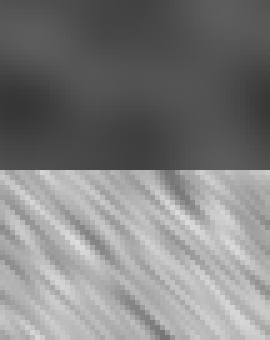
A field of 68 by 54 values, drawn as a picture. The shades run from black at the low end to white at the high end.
The table splits into 2 rows of 1 panel. Panel 1,1: low, smooth, faint in contrast. Panel 2,1: high, slanting down to the right.
